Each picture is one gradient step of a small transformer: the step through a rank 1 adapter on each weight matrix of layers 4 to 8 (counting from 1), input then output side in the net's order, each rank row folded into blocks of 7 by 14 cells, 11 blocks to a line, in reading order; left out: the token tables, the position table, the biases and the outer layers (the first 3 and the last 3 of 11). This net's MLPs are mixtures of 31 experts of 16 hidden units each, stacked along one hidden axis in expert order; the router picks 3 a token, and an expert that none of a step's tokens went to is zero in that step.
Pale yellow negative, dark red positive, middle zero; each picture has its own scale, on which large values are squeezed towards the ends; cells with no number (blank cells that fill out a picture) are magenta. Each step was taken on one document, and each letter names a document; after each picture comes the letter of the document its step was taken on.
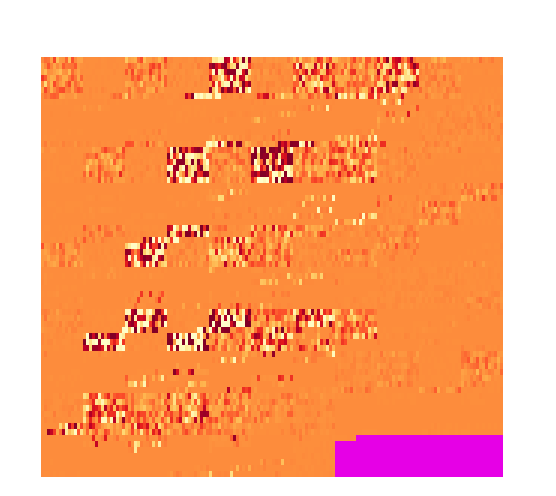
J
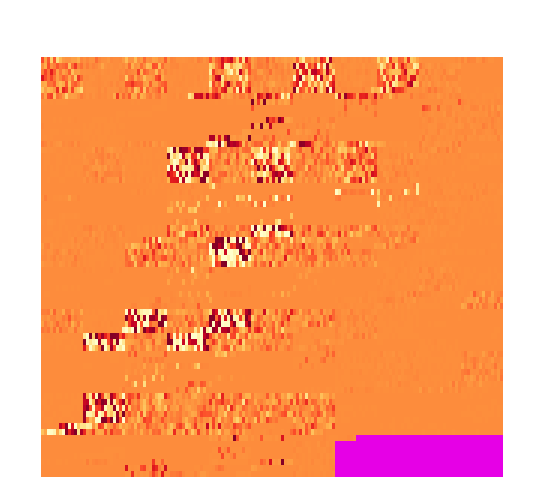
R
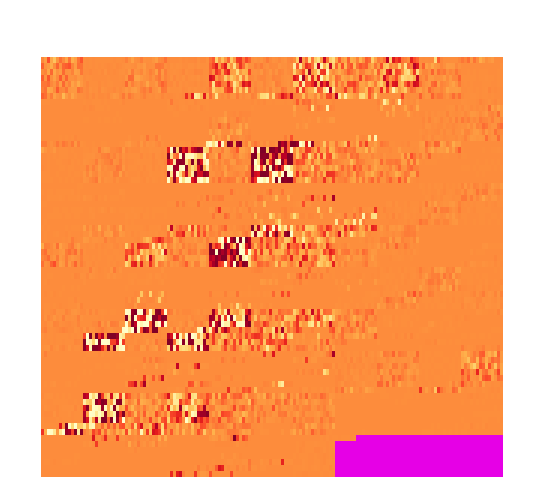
J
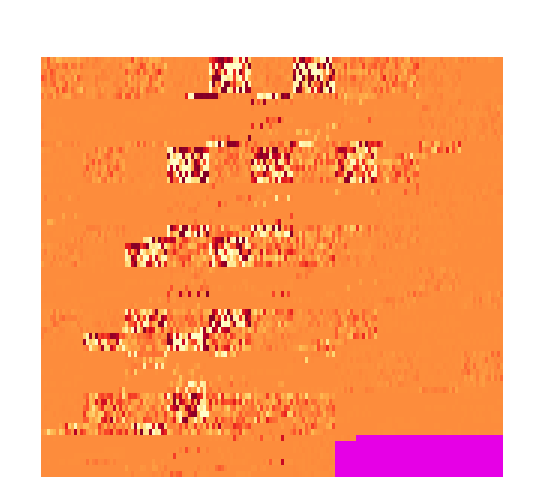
R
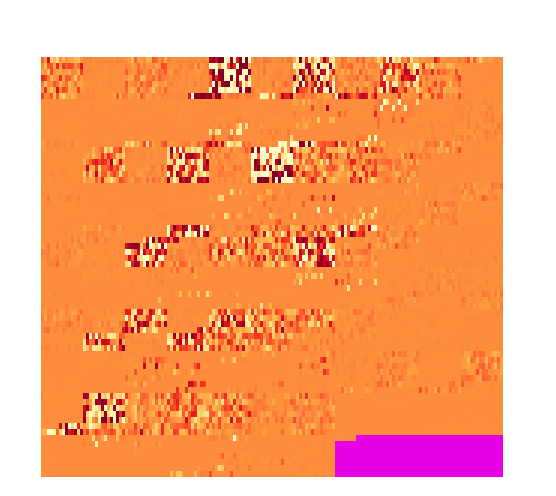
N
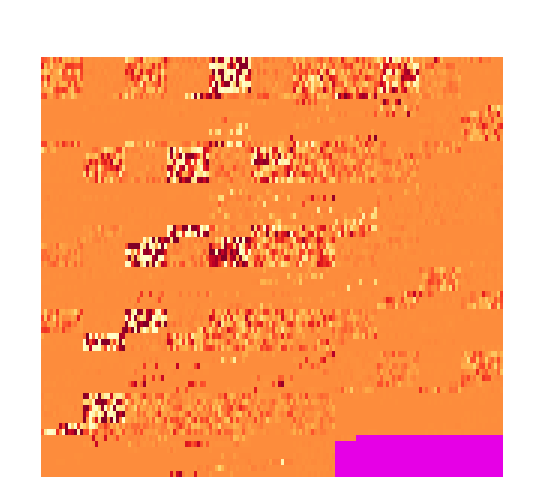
N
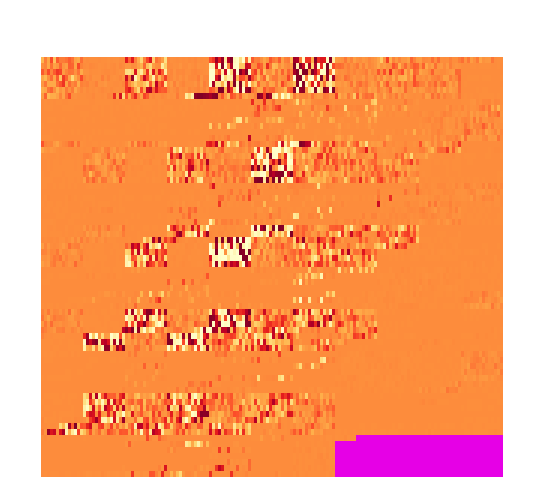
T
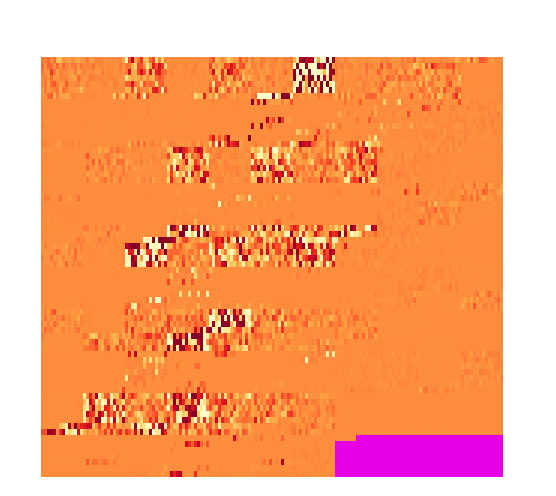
R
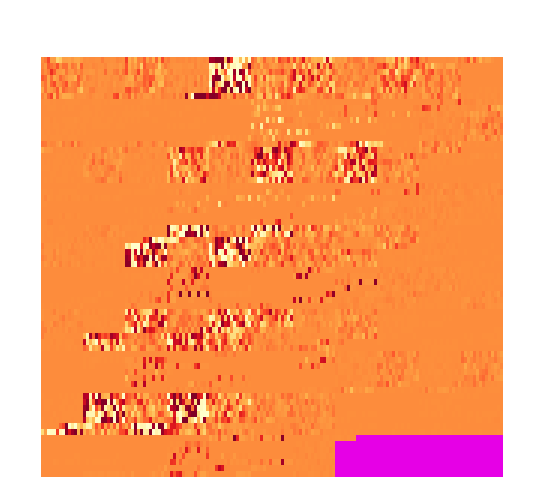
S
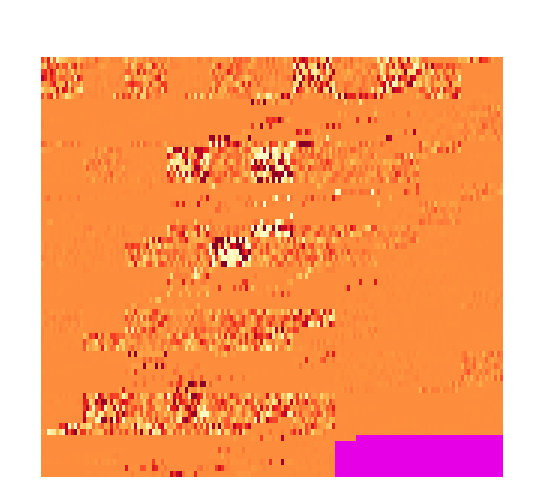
R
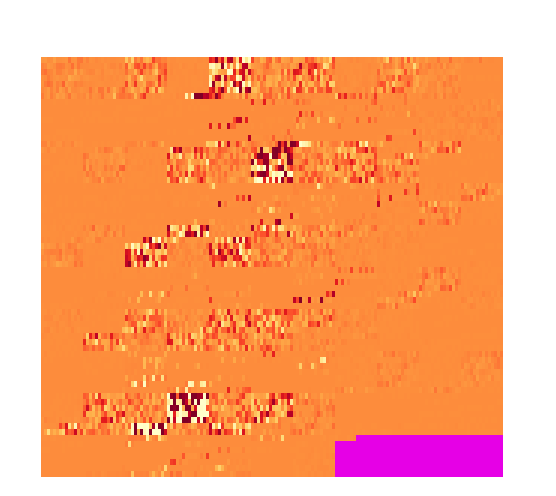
T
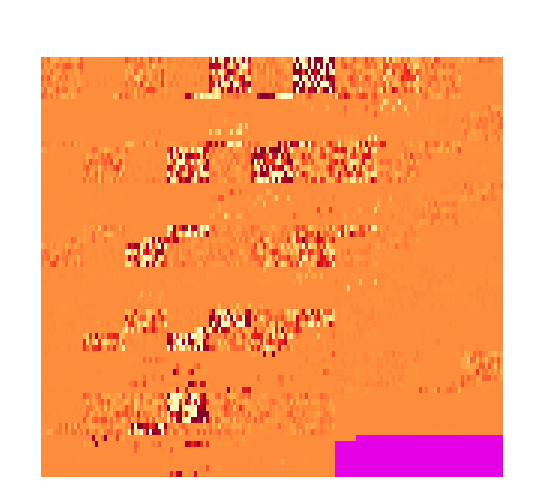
N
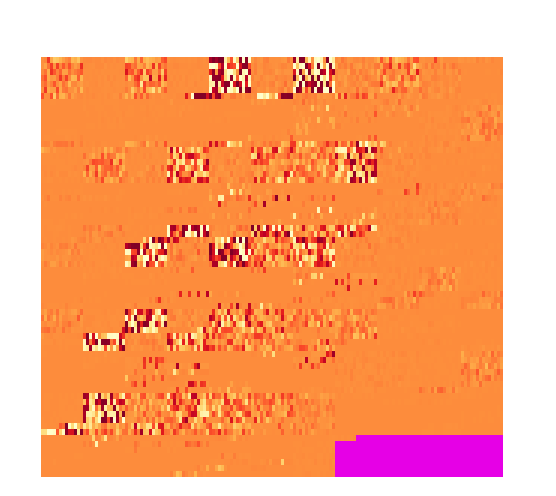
N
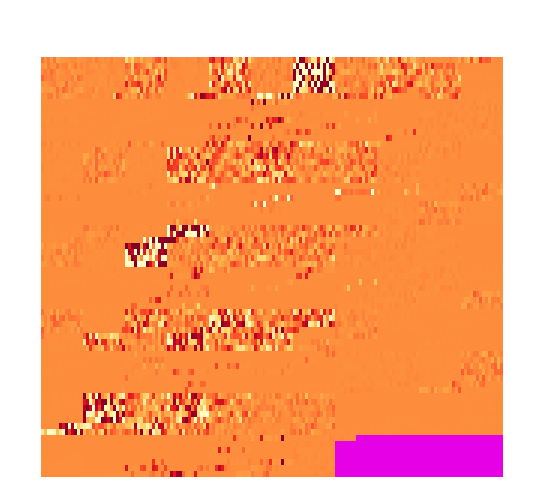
R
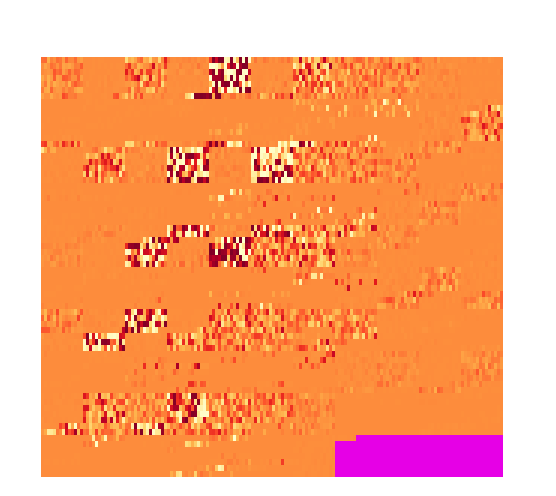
N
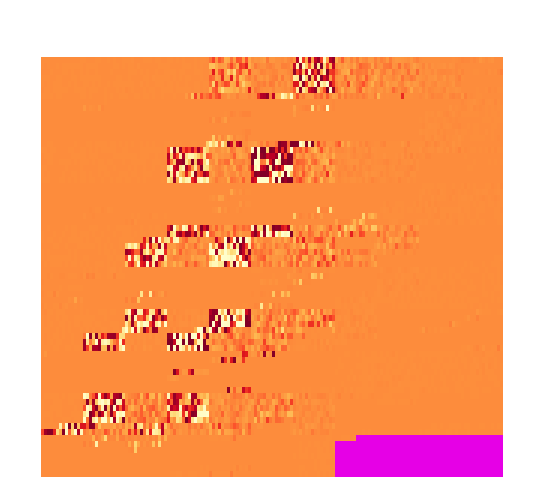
J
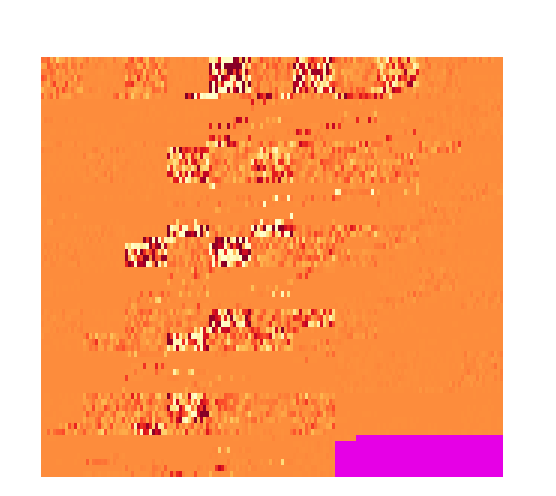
R
